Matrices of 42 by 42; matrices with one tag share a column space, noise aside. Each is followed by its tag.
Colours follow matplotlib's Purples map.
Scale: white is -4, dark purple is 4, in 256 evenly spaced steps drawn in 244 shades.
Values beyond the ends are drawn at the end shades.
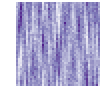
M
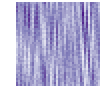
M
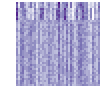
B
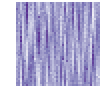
M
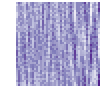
M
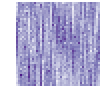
M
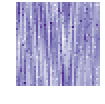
M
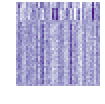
B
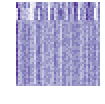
B
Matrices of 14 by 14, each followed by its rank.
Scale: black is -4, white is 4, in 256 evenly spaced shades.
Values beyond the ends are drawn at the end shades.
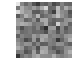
three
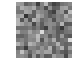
full rank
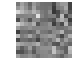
three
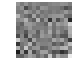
three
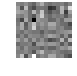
three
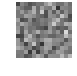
full rank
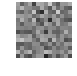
three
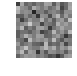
full rank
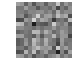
three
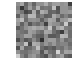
full rank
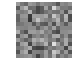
three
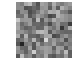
full rank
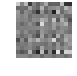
three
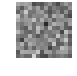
full rank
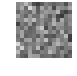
full rank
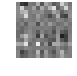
three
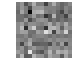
three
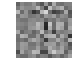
three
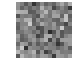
full rank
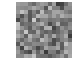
full rank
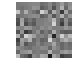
three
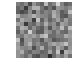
full rank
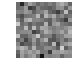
full rank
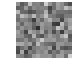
full rank
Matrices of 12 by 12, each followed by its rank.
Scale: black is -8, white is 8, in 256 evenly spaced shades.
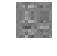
two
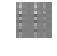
one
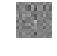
two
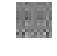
two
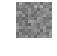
full rank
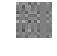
two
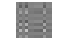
one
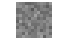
full rank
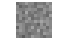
full rank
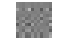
two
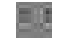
one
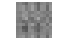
two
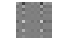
one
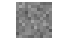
full rank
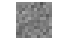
full rank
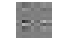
one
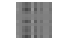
one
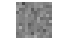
full rank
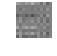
two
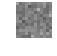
full rank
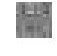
two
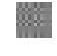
one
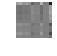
one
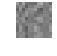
two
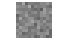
full rank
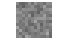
full rank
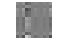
one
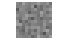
full rank
